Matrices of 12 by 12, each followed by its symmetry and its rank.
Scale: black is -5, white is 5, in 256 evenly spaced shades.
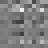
neither, rank two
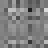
neither, rank two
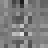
neither, rank two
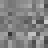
neither, rank two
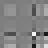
symmetric, rank one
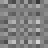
neither, rank one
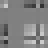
symmetric, rank one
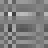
neither, rank one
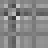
symmetric, rank one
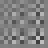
symmetric, rank one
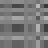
neither, rank one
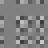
symmetric, rank one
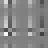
neither, rank one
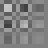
symmetric, rank one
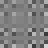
symmetric, rank one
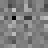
neither, rank two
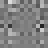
neither, rank two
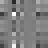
neither, rank one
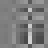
neither, rank one
